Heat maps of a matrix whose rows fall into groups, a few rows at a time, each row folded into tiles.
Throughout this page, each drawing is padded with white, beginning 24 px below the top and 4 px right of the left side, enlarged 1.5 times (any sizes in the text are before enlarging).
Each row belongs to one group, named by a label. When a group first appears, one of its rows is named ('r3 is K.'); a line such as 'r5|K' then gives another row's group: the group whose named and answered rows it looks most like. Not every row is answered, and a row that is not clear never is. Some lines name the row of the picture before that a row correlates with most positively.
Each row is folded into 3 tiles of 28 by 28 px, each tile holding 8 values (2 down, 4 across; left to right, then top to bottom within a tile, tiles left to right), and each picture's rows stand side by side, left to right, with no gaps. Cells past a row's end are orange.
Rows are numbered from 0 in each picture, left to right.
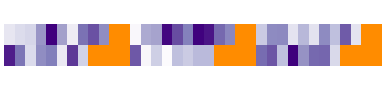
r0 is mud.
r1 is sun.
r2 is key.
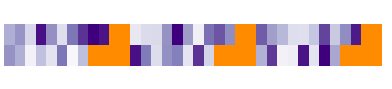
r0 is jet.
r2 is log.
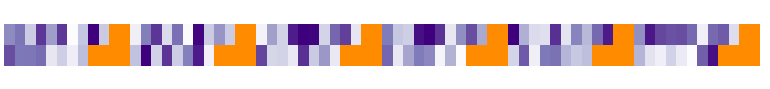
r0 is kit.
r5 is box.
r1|key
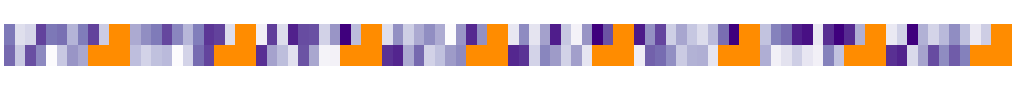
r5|log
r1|box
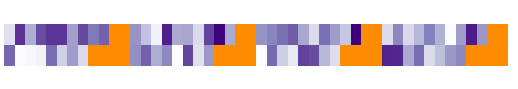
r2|log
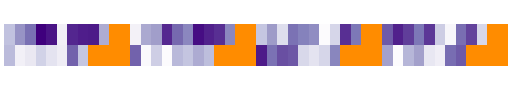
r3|box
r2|kit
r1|sun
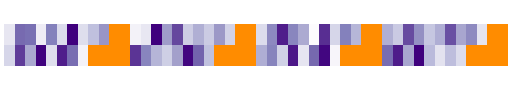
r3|key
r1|key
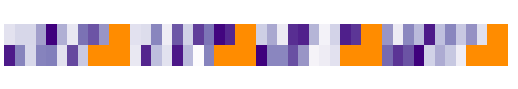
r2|kit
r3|key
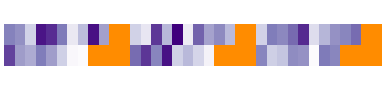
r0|kit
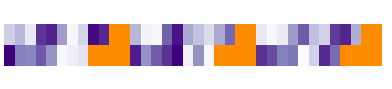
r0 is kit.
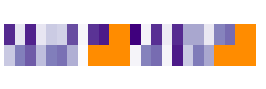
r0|log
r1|log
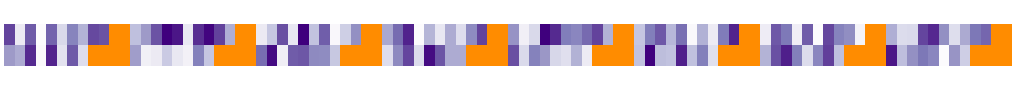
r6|key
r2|key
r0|log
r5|log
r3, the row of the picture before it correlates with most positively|0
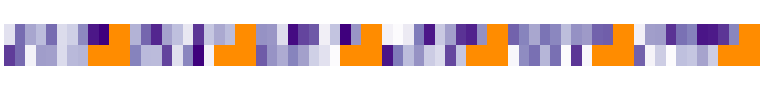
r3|mud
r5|sun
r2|kit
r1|key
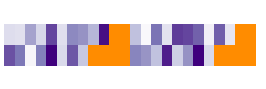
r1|key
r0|mud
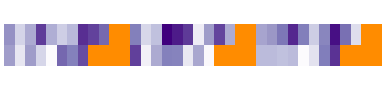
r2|box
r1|kit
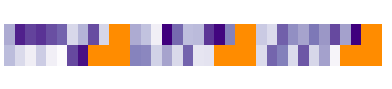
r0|box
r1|jet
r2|log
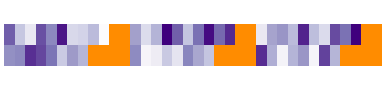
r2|mud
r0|kit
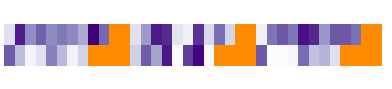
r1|key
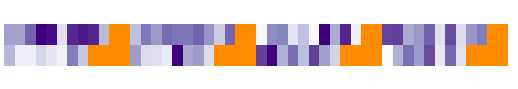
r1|sun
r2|key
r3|log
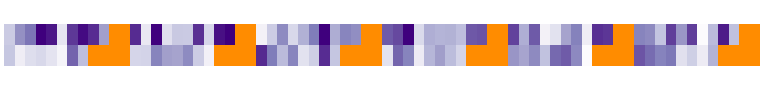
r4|log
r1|log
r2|key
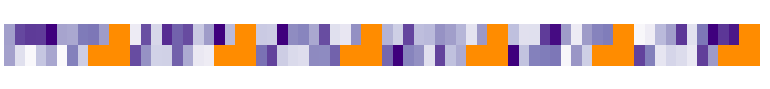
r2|key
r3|key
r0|box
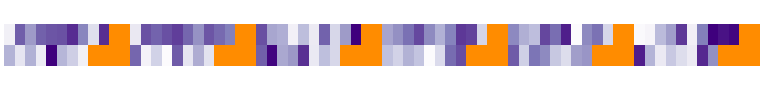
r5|mud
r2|log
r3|box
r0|sun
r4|kit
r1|sun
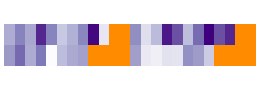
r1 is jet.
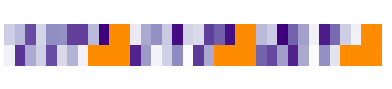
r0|log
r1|mud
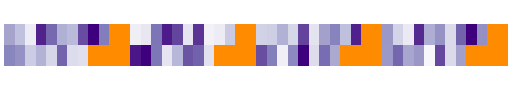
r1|key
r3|jet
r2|mud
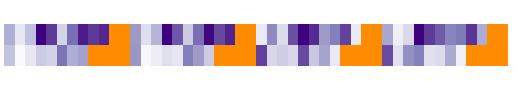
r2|sun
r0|jet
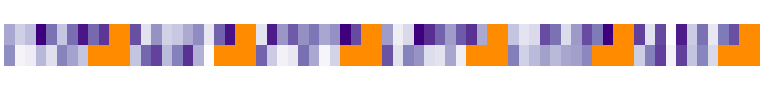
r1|log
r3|kit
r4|jet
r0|jet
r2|sun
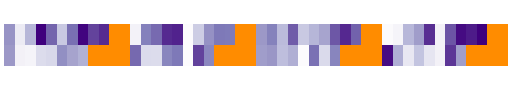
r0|jet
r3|mud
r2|jet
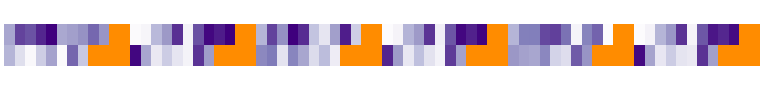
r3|mud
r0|box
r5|mud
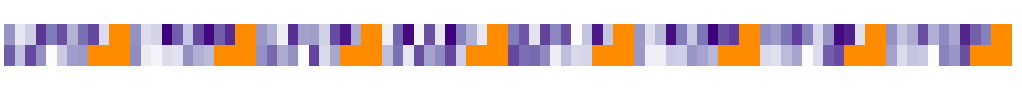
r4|kit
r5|jet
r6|box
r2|jet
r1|jet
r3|key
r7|jet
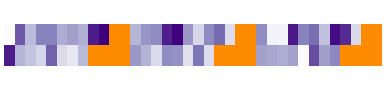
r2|jet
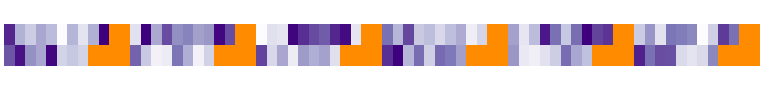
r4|jet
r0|log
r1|sun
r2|sun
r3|key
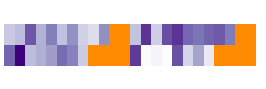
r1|sun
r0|key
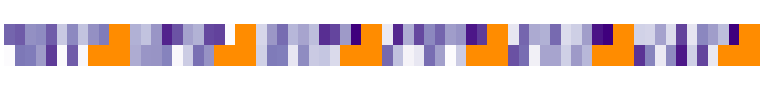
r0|log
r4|mud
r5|mud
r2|log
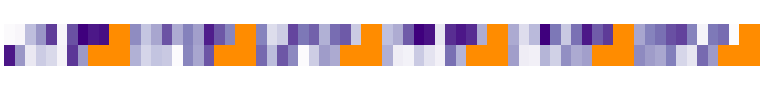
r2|kit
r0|mud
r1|jet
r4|jet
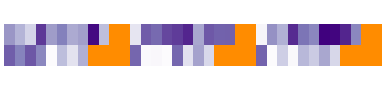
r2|sun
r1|sun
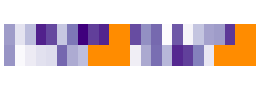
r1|log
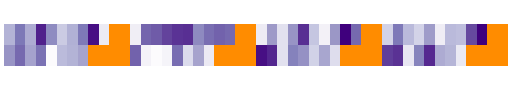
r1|sun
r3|mud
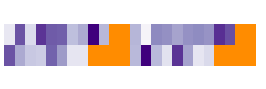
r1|log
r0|sun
